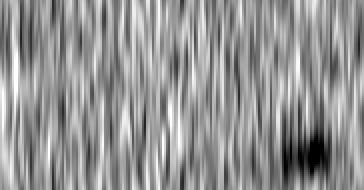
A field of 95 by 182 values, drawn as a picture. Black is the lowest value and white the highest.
A single dip lies in the bottom right. The ninth with the lowest average is the bottom right. Streaks run downward.
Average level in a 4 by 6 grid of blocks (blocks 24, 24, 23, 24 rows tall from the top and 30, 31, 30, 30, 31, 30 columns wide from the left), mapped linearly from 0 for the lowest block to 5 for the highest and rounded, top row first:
2 3 5 4 4 4
4 3 4 4 4 3
4 3 5 4 3 3
4 3 4 3 0 0
